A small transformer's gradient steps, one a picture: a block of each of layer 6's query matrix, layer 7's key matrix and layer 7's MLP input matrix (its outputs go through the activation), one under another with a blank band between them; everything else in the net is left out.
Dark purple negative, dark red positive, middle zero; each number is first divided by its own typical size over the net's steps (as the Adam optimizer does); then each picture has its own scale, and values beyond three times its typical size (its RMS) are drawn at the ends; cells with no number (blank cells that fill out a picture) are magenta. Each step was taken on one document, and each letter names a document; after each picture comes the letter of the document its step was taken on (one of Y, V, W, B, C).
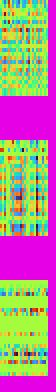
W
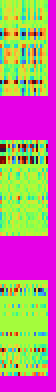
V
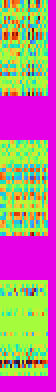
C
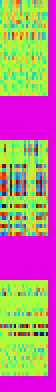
C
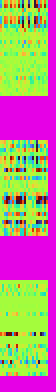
V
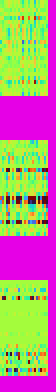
V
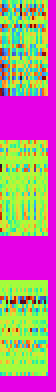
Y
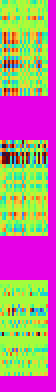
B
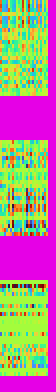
B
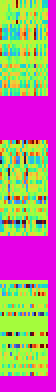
W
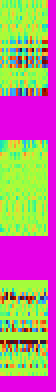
Y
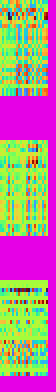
Y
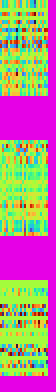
B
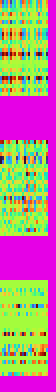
B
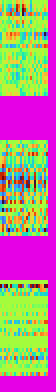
C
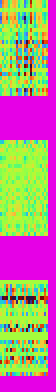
Y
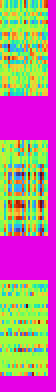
B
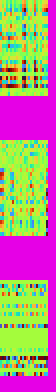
W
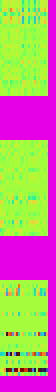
V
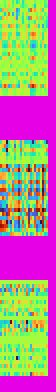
C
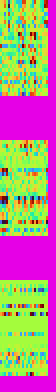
W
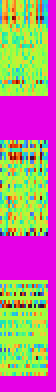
C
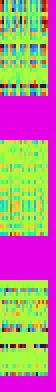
Y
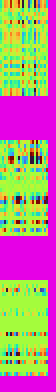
V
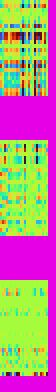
V
